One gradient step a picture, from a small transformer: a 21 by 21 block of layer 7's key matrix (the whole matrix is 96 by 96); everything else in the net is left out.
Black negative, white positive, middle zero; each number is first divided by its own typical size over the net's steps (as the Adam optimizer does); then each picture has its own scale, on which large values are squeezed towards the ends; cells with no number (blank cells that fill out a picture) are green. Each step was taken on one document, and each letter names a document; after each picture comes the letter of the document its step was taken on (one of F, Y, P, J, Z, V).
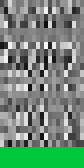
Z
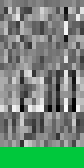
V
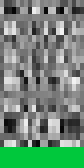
V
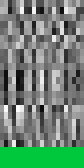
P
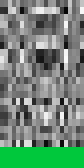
Z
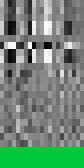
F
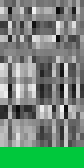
P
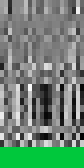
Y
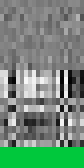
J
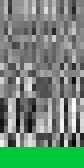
Y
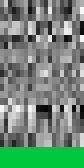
Y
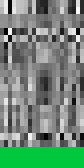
Y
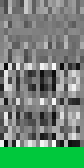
Z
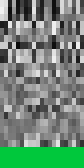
Z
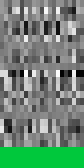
V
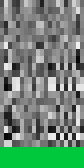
Z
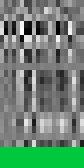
V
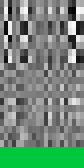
Y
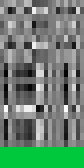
P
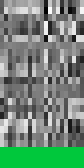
Y
